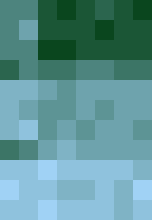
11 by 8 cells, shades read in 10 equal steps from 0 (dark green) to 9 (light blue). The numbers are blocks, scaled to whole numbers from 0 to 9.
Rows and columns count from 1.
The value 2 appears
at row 1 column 6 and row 4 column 1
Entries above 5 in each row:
0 1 0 0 7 5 5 6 8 8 8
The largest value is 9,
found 4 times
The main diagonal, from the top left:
4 6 0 3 6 5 6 6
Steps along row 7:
up down up down up same down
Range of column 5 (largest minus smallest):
7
